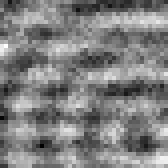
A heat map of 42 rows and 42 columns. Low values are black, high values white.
There is no overall slope. Overall the values sit about 50% of the way up the scale. Stripes running across repeat 6 times from top to bottom. Rings spread out from the bottom right. The grain runs across in streaks. The values follow a bell shape.
